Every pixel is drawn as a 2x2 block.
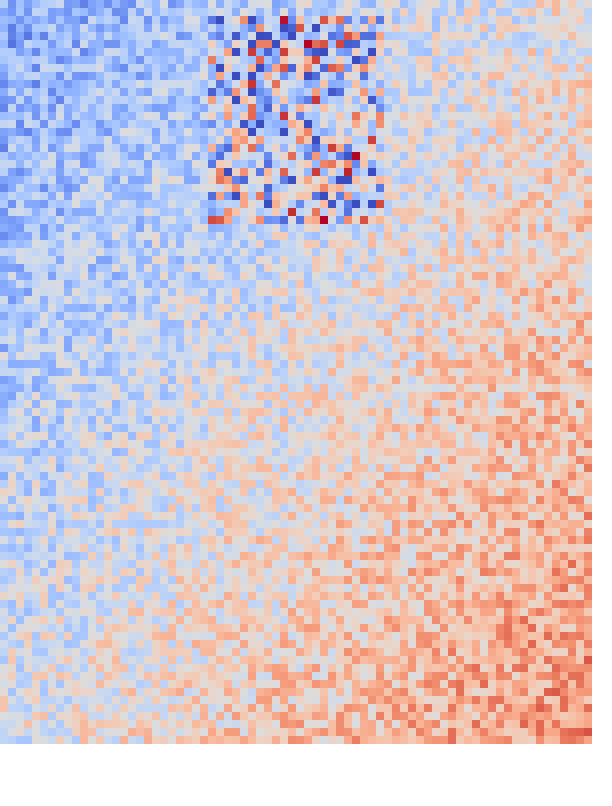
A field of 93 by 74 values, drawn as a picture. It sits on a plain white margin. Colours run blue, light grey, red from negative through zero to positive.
The field climbs toward the bottom right. No row or column stands out. The top middle is the roughest part. Neither half mirrors the other. The texture is fine-grained noise. The top left is the ninth with the lowest average. The bottom right is the ninth with the highest average. An odd patch, rougher than its surroundings, sits in the top middle.
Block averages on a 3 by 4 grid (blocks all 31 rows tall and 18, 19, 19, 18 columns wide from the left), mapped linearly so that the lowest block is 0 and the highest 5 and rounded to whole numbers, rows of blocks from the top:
0123
1234
2345
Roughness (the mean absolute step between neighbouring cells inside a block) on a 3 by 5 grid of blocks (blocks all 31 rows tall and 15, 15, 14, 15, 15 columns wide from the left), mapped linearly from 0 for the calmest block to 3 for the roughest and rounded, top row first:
0 1 3 1 0 | 0 0 0 0 0 | 0 0 0 0 0
